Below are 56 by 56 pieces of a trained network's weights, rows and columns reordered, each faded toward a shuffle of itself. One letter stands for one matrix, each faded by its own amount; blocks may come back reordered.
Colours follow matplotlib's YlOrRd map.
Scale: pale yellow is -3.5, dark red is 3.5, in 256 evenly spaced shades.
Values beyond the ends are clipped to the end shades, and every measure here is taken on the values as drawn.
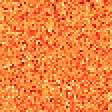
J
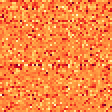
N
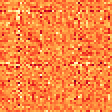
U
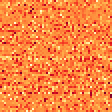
N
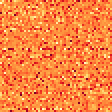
N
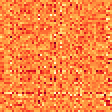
U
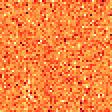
J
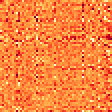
U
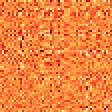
U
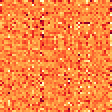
U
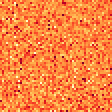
J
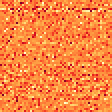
N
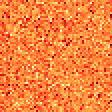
J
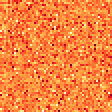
J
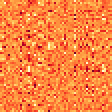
U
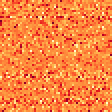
N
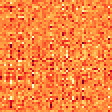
U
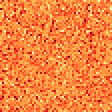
J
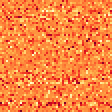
N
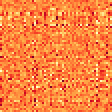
U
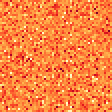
J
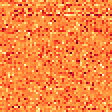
N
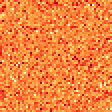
J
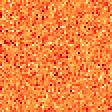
J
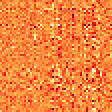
U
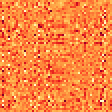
U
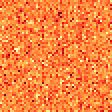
J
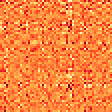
U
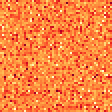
J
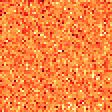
J
